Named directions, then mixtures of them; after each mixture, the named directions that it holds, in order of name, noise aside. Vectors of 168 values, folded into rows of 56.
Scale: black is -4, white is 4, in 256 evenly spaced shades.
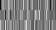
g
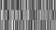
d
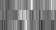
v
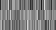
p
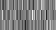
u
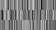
d, u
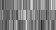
u, v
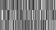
d, u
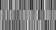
p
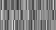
d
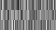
d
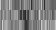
p, v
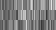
u, v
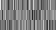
g, u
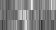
v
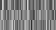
d, g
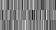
u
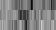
v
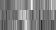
v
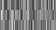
d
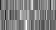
g, v
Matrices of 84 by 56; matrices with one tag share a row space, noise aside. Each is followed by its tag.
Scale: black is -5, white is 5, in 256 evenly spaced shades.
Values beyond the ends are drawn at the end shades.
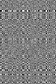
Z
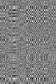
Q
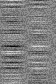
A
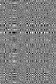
Q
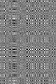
Q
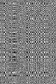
Q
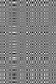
Q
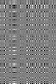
Q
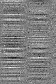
A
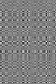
Z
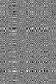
Q
